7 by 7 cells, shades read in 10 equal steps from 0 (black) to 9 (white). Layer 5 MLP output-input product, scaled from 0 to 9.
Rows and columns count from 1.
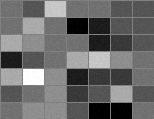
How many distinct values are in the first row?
3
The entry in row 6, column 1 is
3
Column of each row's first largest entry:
3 2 1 5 2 6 2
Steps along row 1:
down up down same down same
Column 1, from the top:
4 4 6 1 6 3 4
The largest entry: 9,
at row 5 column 2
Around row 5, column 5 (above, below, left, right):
7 3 1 2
